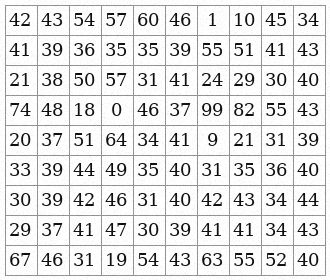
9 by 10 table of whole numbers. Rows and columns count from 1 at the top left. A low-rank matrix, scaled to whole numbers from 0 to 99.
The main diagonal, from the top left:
42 39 50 0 34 40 42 41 52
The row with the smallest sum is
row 5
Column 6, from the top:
46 39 41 37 41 40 40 39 43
